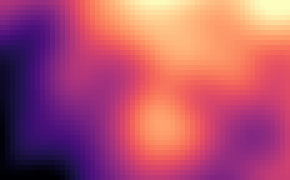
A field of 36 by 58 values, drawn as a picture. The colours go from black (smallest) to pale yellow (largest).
Grain: smooth. Slope: up to the top right. Lone odd cells: none. Ninth with the lowest average: bottom left. Stripes: none.
